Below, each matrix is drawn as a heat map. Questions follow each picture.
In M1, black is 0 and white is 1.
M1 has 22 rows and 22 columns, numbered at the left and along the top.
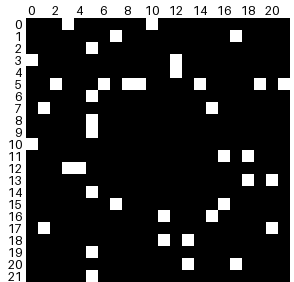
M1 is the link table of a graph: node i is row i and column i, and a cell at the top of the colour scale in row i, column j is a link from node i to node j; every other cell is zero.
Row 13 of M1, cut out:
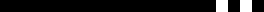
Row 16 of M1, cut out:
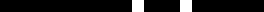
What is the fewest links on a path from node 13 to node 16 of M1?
3
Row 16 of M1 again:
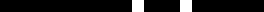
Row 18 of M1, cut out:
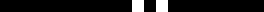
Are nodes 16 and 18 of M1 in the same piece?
yes
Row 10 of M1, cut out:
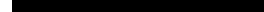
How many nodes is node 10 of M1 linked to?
1
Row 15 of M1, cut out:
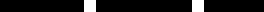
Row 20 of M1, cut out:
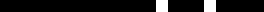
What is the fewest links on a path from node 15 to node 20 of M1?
4
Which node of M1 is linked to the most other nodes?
node 5
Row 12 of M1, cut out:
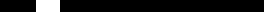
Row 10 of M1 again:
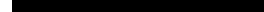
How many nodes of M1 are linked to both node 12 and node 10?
0
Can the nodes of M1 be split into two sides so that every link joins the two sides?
no
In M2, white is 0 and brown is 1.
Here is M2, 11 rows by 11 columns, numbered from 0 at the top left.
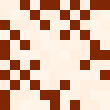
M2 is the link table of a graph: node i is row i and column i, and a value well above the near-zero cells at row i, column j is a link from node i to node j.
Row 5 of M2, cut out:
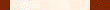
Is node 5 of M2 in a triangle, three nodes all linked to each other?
yes
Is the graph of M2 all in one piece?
no
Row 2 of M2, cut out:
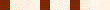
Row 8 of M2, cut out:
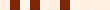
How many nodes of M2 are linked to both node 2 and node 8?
0
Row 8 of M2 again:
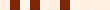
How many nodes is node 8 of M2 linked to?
3
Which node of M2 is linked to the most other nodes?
node 0
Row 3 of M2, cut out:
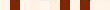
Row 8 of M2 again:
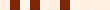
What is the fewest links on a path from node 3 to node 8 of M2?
1
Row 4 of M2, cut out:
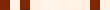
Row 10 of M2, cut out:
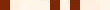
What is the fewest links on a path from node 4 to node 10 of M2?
2
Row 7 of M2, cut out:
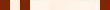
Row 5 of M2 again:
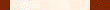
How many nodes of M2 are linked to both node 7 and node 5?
2
